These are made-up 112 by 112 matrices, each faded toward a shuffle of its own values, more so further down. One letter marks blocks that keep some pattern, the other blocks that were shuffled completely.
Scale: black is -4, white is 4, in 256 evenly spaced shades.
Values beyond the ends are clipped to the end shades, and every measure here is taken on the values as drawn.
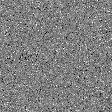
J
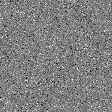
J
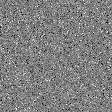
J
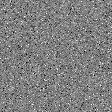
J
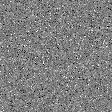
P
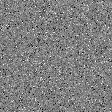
P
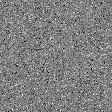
J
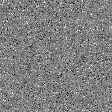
P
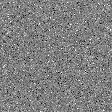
P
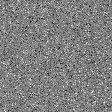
P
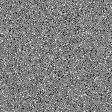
P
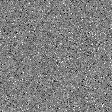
J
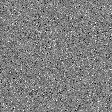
P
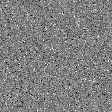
J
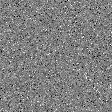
P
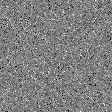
J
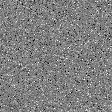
P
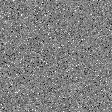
J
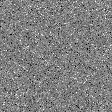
P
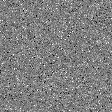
P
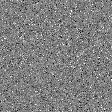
J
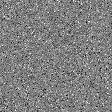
J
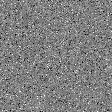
P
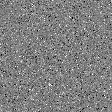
P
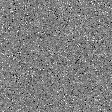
J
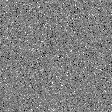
J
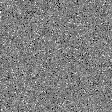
J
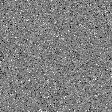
P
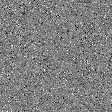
J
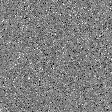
P
